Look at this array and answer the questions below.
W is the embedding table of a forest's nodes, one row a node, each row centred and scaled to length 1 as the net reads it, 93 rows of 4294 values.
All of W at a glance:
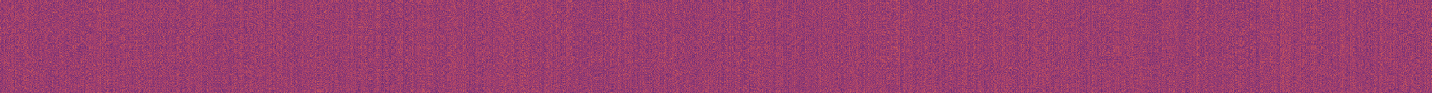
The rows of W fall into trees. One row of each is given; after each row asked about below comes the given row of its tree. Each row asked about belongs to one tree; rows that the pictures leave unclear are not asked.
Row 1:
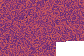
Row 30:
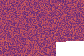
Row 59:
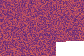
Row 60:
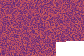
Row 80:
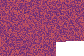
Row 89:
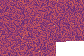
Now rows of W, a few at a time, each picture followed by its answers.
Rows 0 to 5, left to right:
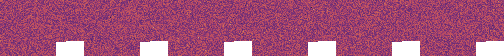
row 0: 1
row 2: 30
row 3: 59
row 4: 89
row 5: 80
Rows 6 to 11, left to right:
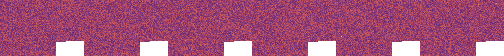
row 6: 59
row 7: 80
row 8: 1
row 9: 1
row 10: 80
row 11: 60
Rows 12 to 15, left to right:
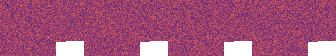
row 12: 60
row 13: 80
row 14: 30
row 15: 89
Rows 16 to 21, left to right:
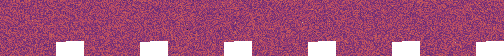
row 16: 80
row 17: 89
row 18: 59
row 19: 60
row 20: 30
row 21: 1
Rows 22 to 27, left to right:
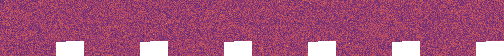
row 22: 80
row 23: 89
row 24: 1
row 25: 89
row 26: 1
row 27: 1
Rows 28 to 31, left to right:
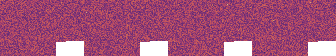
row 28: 30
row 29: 80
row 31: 59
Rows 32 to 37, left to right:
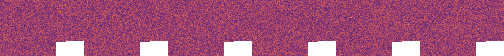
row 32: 59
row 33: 30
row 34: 60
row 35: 89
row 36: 1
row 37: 1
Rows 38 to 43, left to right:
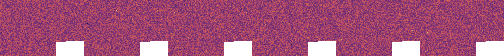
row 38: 60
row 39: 1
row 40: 60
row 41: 30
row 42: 30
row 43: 80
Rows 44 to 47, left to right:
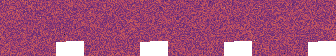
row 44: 89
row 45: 60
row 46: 1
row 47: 1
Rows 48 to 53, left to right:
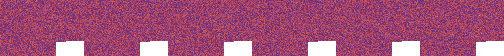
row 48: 1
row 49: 30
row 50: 60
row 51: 30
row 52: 80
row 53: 80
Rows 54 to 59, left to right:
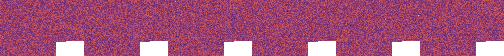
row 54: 1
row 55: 80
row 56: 59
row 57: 89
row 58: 30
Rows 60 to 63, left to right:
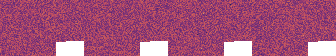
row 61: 59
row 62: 59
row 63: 1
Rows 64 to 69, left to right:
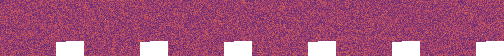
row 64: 80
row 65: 60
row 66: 60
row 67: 89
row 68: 30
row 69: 1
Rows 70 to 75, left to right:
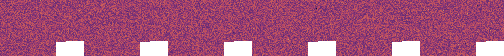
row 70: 80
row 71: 89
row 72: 60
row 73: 89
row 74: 1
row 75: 80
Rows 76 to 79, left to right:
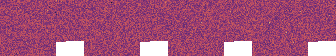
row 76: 80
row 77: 30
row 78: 1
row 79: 30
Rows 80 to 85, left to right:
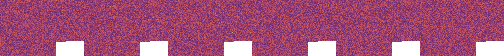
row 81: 89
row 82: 80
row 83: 30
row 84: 89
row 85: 60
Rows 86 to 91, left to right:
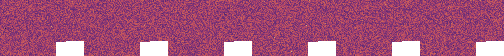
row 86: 89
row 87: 60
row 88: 80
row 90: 89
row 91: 89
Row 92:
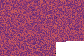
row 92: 80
